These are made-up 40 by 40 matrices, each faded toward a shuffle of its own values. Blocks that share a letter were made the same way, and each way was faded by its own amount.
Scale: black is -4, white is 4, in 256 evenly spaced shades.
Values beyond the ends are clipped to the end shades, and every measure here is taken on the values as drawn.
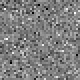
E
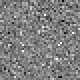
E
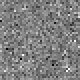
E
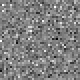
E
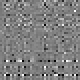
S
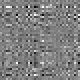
S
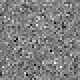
E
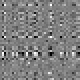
S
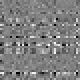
S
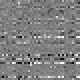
S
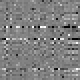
S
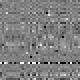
S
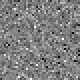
E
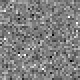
E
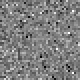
E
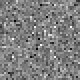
E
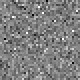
E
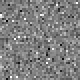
E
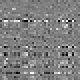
S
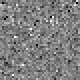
E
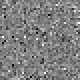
E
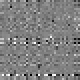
S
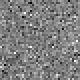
E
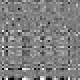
S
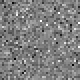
E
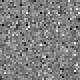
E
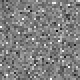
E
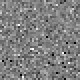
E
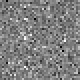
E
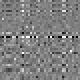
S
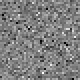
E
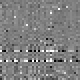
S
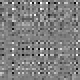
S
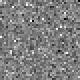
E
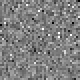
E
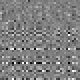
S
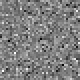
E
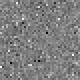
E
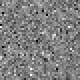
E
